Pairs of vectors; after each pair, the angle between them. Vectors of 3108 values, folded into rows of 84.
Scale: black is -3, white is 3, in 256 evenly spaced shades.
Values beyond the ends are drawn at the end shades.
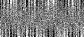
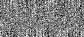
partly aligned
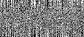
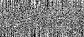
nearly parallel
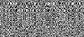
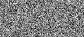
partly aligned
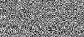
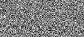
nearly parallel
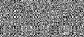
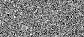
partly aligned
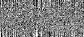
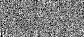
partly aligned
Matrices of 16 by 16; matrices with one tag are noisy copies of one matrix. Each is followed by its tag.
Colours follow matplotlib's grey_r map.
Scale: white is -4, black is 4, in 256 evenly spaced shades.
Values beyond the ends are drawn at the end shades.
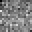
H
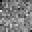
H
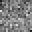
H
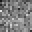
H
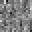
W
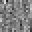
W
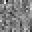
W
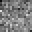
H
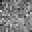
H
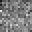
H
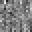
W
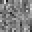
W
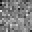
H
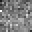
H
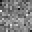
H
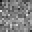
H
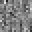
W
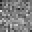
H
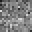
H
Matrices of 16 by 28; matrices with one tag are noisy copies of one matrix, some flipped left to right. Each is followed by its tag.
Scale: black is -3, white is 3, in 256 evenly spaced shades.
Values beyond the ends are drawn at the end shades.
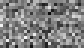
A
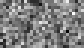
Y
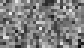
Y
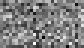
A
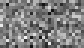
A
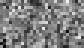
Y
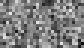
Y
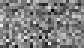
A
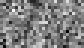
Y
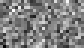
Y
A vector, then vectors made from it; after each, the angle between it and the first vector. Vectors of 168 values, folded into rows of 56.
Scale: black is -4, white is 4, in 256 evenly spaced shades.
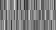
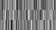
partly aligned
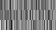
partly aligned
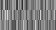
orthogonal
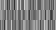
nearly opposite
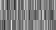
nearly opposite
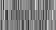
orthogonal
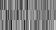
partly aligned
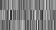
orthogonal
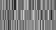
partly opposed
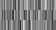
partly opposed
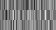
partly aligned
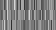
nearly parallel
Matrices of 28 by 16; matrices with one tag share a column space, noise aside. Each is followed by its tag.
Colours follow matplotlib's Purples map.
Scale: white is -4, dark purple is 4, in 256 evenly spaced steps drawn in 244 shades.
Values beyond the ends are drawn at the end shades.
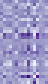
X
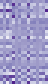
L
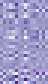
L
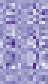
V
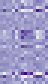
L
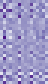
L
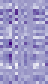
V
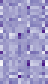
X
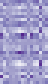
X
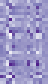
X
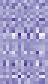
X
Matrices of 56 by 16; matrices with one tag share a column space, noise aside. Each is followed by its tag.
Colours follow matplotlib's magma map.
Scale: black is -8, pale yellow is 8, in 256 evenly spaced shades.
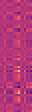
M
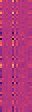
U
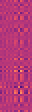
M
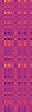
U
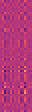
M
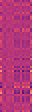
M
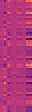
U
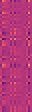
U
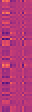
U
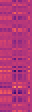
M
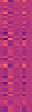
U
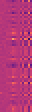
U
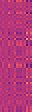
U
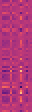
M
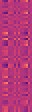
U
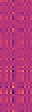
M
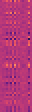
U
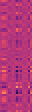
M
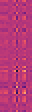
M
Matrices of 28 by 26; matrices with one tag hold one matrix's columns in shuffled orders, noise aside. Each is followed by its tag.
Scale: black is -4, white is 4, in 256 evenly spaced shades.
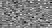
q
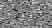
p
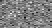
p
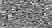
p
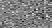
p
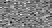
q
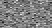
q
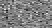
p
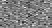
q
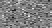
p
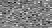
q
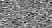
q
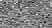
q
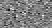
p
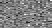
q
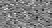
p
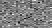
q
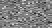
q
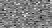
p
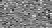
p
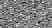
q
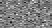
q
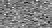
q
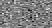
p
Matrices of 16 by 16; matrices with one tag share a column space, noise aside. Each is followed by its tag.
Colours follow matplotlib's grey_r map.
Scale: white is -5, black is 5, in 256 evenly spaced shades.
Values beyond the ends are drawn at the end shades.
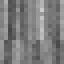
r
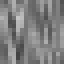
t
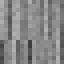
r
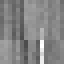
r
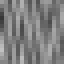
t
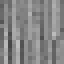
r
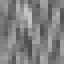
t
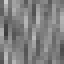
t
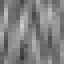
t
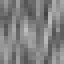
t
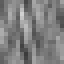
t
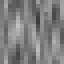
t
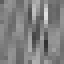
t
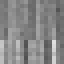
r
